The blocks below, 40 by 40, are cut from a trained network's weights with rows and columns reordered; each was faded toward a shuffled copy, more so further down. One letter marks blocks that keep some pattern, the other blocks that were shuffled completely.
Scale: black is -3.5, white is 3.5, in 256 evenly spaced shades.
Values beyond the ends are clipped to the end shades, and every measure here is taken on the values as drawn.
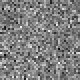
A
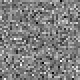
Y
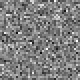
Y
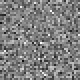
A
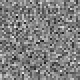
Y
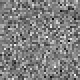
A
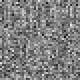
A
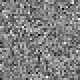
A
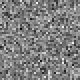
Y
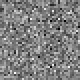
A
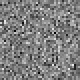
A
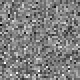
Y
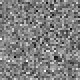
A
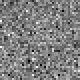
Y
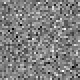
Y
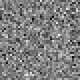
A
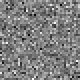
Y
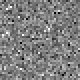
Y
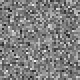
Y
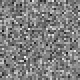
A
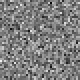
Y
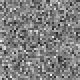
Y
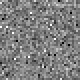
Y
